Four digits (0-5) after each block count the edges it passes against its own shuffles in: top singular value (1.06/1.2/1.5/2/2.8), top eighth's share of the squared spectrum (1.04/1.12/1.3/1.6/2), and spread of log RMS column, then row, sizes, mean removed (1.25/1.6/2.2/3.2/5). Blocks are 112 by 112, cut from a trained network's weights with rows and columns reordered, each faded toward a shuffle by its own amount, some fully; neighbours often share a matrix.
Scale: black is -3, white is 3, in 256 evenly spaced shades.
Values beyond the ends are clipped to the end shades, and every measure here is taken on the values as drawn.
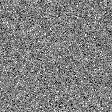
2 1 0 0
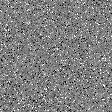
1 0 0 0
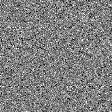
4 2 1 2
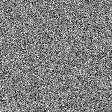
0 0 0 0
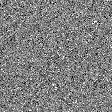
2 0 0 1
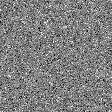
1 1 0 0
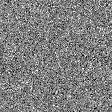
0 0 0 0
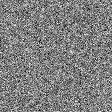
0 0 0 0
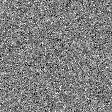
0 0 0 0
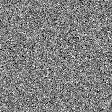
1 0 0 0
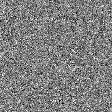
3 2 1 1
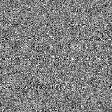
3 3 0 3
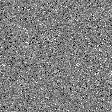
2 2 0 1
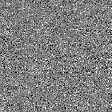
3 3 2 2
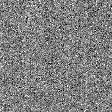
2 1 0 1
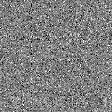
3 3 2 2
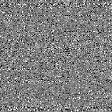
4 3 1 3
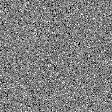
2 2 2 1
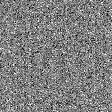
2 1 0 1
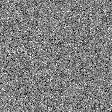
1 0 0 0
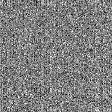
3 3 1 2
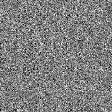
3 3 1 2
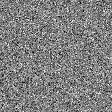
1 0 0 0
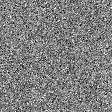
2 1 0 0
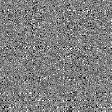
3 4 2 3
